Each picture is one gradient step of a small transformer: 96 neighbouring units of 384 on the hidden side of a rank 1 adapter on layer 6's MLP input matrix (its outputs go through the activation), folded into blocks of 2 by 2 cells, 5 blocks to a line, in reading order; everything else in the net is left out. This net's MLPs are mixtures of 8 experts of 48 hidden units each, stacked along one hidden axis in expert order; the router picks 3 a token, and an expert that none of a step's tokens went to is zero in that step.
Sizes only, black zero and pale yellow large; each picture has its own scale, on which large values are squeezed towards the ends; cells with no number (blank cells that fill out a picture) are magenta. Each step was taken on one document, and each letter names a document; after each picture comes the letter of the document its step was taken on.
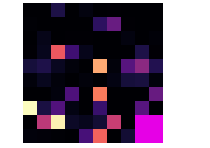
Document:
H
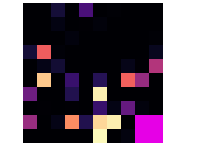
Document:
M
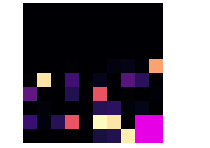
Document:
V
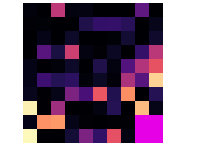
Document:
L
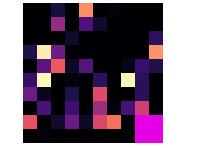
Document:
M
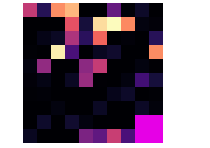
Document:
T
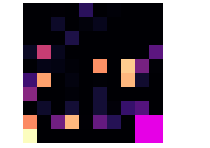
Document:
M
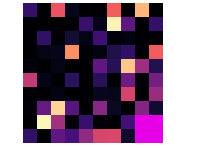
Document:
L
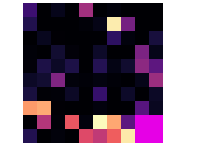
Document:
H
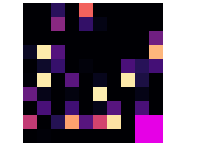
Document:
M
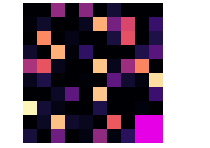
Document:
H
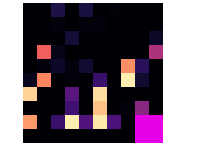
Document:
M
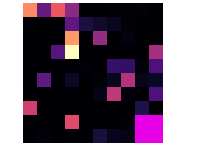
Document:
T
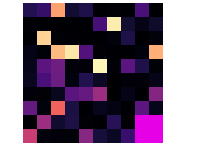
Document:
L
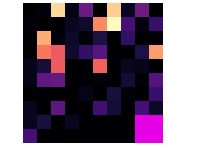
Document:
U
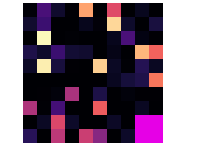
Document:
H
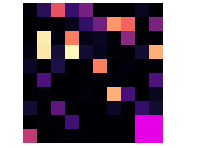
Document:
U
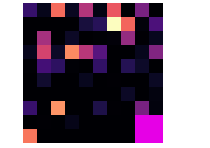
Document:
U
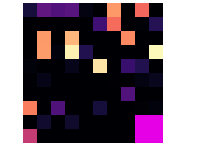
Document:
U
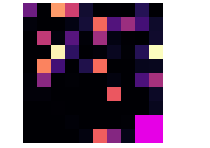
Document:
T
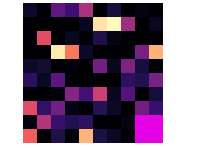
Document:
L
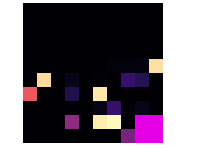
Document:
V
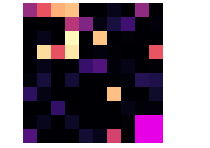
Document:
T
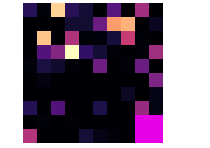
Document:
U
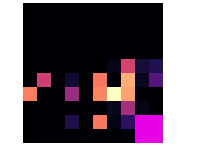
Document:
V
